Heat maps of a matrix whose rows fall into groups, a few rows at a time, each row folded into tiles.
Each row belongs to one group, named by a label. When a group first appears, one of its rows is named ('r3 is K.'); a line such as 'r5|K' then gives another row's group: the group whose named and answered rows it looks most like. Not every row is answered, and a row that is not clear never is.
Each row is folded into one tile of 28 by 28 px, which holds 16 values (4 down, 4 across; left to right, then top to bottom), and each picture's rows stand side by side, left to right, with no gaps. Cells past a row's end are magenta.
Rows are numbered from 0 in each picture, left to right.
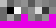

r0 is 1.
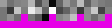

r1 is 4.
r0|1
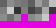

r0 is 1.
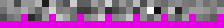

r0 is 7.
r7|4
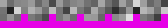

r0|1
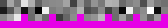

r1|1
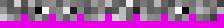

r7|4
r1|1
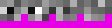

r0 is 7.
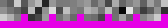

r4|1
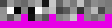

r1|7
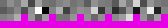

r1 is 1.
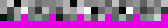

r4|1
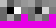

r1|1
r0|1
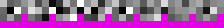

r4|1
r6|7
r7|1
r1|4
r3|7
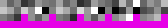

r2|4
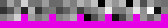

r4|7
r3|7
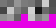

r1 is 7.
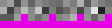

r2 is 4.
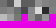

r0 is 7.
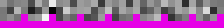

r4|7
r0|1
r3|7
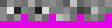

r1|1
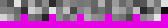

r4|4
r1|4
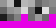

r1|1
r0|7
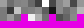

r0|1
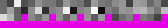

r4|7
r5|4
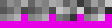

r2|4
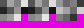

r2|4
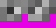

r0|1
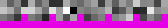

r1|4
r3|7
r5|7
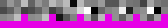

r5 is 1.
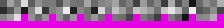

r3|1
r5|4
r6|4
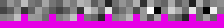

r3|4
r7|1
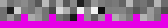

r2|4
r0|1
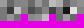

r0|1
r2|1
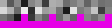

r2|1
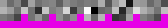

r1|1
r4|7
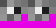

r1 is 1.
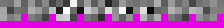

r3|4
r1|4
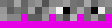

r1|7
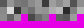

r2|7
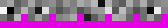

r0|7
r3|7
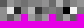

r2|1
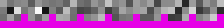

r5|7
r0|1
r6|7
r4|7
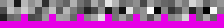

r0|7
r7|1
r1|7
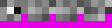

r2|4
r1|4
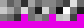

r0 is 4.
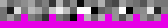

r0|1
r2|4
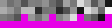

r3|4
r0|4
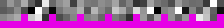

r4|4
